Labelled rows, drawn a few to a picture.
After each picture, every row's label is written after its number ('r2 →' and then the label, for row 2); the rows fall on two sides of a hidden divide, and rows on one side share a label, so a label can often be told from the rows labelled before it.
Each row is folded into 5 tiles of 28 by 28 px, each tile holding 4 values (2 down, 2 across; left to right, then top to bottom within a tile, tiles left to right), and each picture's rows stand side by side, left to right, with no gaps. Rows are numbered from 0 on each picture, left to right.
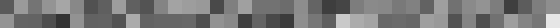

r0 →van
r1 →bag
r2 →bag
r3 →van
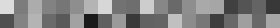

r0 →bag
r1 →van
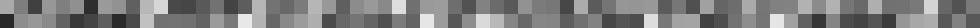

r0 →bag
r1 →van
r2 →bag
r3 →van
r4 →van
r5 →bag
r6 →bag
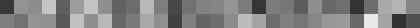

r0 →bag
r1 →van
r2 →bag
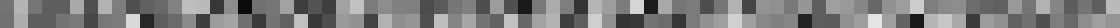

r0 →van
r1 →bag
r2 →van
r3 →van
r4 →bag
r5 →bag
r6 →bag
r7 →van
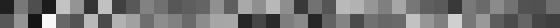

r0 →van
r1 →bag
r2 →van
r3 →bag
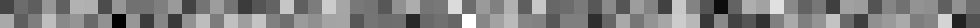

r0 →bag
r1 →van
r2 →bag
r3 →bag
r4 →van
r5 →van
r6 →bag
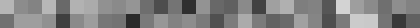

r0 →bag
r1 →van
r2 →bag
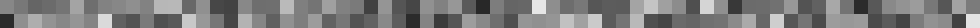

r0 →bag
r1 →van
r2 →bag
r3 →van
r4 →bag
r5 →bag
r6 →van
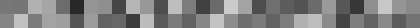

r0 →bag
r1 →bag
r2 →bag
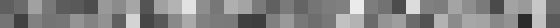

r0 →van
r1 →bag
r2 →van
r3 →bag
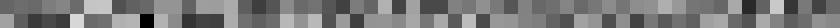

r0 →van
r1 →bag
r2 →van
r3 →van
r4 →bag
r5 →van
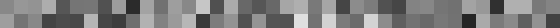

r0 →bag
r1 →bag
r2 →bag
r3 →bag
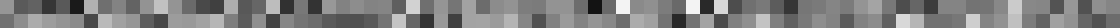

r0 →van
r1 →bag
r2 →van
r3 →bag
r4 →bag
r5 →van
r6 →van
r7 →bag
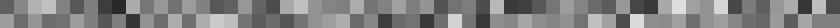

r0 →bag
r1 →bag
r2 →bag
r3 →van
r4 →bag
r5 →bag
